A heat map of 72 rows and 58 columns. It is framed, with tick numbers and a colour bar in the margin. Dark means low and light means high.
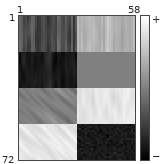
It is made of 4 by 2 panels. Panel 1,1: low, streaked downward. Panel 1,2: high, streaked downward, faint in contrast. Panel 2,1: very low, streaked downward, faint in contrast. Panel 2,2: middling, flat. Panel 3,1: middling, slanting down to the right, faint in contrast. Panel 3,2: very high, streaked downward, faint in contrast. Panel 4,1: very high, slanting down to the right, faint in contrast. Panel 4,2: very low, fine-grained, faint in contrast.
